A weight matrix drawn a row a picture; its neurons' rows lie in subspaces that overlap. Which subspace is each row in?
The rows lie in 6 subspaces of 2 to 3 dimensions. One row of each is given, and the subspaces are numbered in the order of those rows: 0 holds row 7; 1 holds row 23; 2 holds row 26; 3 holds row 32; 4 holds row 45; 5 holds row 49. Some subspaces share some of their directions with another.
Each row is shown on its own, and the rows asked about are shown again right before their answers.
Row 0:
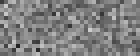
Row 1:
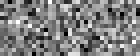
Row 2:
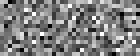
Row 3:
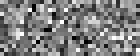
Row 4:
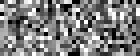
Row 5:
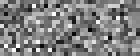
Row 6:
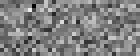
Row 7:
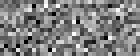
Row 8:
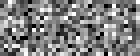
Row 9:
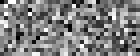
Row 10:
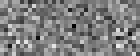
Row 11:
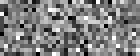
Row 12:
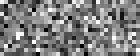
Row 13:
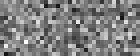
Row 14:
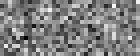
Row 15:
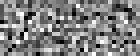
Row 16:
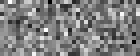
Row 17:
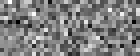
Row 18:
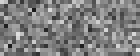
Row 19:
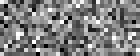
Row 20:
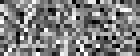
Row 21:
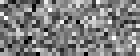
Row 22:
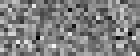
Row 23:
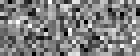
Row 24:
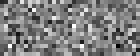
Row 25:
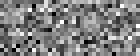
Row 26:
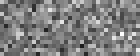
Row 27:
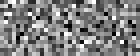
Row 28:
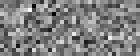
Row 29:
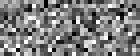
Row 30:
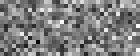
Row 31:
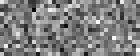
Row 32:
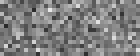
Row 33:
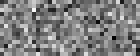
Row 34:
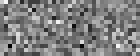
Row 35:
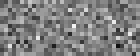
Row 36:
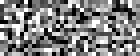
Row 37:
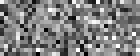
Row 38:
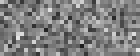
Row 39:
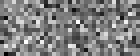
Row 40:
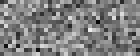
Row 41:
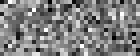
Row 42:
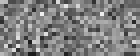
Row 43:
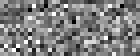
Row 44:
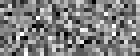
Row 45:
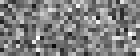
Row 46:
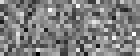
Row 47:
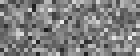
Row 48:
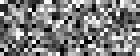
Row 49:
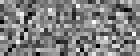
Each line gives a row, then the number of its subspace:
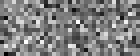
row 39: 0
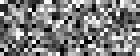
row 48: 2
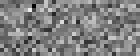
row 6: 0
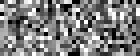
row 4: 1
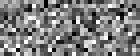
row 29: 0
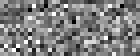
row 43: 2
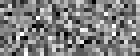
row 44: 3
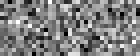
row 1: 1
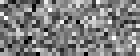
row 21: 0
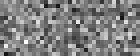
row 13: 0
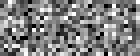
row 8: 3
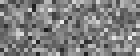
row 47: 2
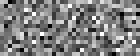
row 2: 5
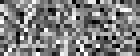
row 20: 5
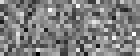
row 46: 5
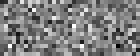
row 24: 4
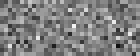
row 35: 4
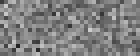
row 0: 0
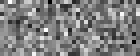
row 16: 1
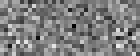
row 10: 4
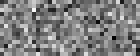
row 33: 3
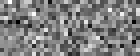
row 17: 1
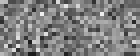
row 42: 2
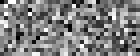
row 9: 3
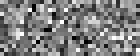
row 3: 0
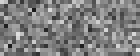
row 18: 4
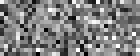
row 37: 5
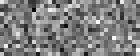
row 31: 3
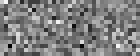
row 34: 4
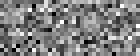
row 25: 2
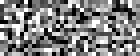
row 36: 5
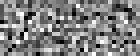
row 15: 5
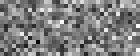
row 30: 2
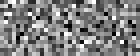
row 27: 3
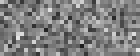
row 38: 3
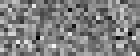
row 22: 4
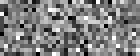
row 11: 5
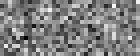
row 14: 3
